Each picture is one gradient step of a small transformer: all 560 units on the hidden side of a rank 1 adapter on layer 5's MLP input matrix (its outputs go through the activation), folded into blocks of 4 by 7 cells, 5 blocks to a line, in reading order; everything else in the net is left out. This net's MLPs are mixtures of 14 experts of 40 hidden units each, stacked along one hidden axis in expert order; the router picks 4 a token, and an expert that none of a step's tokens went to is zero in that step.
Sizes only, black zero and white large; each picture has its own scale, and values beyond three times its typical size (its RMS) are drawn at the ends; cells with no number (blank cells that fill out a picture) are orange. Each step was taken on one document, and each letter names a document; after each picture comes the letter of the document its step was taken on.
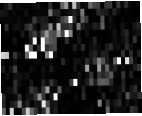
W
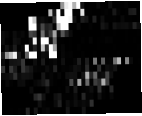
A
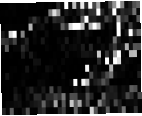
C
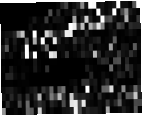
C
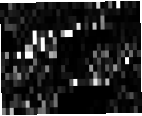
W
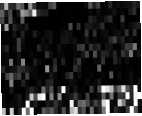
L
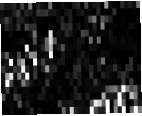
L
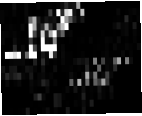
A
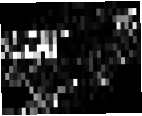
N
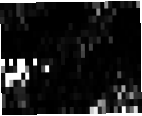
L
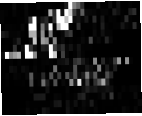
A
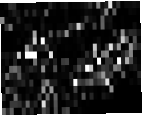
W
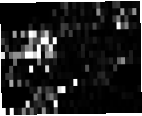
N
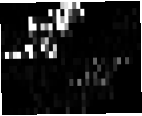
A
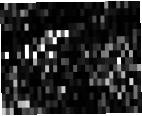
W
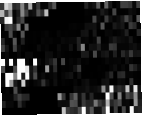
L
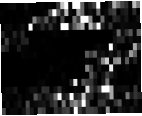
C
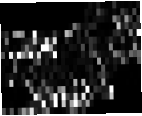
N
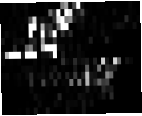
A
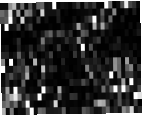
L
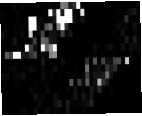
A
